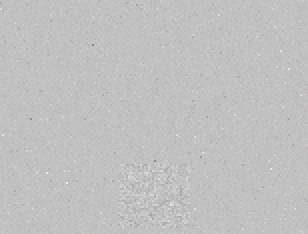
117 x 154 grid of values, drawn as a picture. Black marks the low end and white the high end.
Odd patch: rougher, in the bottom middle. Odd rows or columns: none. Roughest part: bottom middle. Mirror symmetry: none. Stripes: none. Grain: fine. Slope: none.
